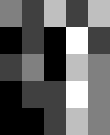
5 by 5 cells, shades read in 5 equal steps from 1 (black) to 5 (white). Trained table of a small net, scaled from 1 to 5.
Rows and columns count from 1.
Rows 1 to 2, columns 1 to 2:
3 2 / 1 2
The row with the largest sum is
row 1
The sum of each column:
8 10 10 20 15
